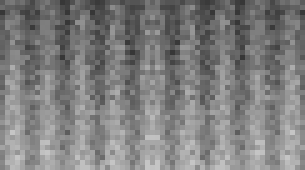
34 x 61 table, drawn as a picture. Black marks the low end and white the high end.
Odd rows or columns: none. Mirror symmetry: left to right. Average level on the scale: 50%. Slope: up to the bottom. Stripes: upright, repeating 9 times.
